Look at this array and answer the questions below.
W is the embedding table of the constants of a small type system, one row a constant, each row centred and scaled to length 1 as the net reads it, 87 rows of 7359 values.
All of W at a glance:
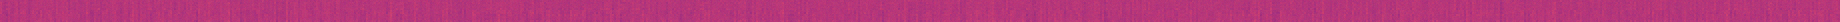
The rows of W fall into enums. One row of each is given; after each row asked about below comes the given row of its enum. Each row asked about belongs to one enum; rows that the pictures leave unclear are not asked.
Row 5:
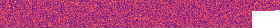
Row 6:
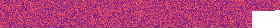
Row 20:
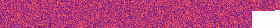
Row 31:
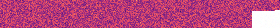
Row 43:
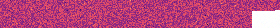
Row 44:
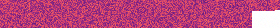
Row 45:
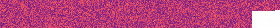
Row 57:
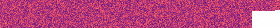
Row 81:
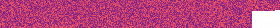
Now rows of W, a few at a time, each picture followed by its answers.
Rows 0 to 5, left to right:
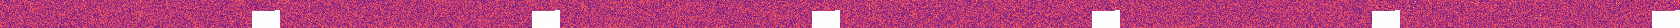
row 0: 6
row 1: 44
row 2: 45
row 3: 31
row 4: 81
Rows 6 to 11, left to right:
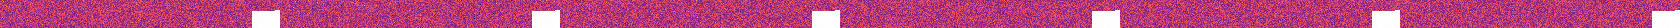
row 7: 5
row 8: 31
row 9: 45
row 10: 57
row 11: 44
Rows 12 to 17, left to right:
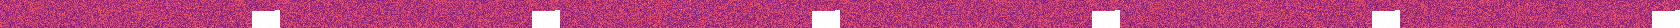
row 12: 6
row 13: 44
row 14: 43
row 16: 6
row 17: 45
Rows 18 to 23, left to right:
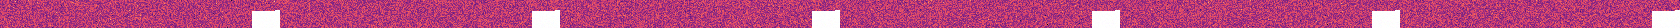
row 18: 5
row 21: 43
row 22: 43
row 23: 31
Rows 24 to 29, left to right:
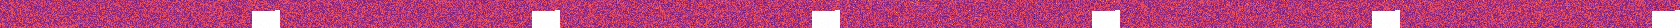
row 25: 44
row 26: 57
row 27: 5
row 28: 45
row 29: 6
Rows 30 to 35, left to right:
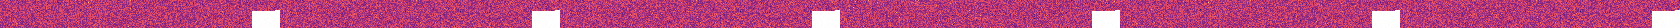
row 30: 43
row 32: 31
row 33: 5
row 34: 43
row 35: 31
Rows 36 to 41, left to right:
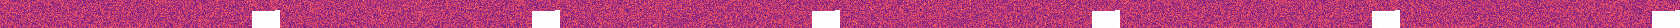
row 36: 44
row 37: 6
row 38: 43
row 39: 43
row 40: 44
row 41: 81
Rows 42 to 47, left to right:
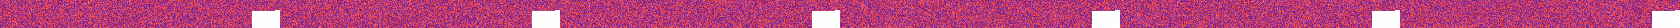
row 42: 43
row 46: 20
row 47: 81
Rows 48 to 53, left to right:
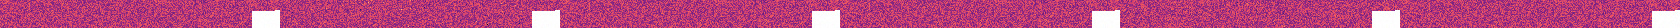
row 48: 44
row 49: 43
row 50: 44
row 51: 44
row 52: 45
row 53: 44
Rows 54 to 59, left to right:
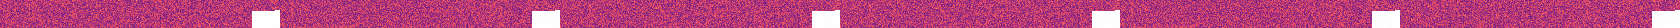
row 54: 31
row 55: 81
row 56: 57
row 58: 81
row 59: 20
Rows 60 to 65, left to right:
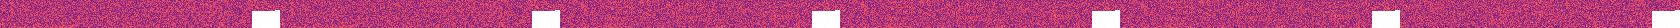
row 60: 81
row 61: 81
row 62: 45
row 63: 45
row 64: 45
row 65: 6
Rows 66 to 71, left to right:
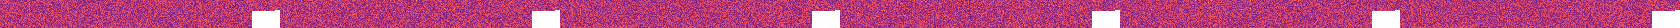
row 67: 31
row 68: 81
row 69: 20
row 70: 43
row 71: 81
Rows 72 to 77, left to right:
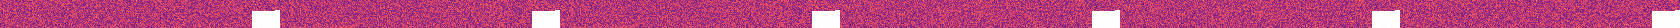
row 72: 31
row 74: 81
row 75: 6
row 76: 6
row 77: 31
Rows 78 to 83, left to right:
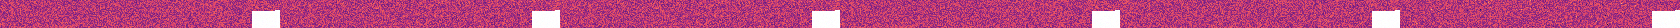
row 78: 81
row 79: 57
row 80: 57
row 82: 44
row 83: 43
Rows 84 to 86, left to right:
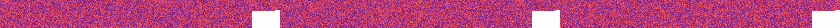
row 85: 6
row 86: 57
